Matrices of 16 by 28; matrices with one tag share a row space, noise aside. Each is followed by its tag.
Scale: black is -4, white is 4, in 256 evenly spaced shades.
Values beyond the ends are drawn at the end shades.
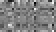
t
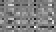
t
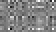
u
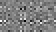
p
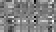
t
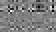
u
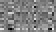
t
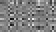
u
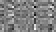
t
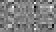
t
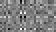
p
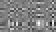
u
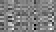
t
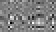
u
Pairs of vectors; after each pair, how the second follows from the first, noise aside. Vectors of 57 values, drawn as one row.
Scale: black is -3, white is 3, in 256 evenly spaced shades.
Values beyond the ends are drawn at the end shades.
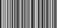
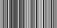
shuffled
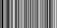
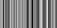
shuffled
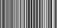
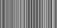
shrunk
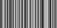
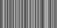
shrunk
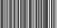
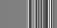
partly zeroed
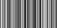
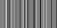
partly zeroed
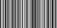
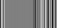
partly zeroed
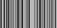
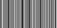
partly zeroed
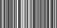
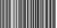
shuffled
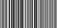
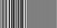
partly zeroed
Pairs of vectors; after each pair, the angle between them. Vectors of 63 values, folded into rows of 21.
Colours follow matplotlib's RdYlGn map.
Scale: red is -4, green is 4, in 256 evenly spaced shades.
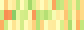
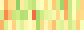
nearly parallel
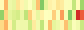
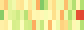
nearly parallel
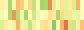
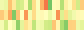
nearly opposite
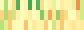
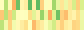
nearly parallel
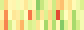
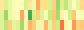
nearly opposite
